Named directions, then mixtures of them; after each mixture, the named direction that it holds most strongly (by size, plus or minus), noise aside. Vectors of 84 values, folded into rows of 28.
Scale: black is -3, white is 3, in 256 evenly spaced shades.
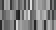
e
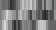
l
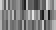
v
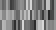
l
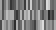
e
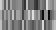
v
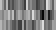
v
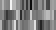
l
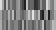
v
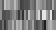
l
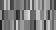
e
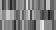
l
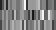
v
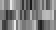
l
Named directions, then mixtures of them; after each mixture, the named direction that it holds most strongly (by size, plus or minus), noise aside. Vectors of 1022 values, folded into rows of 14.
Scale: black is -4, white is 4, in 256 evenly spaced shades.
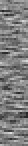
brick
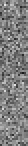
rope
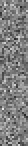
rope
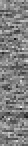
brick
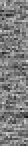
brick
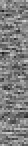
brick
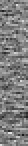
brick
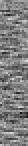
brick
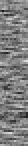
brick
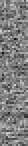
rope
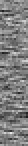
brick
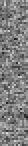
rope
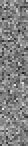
rope
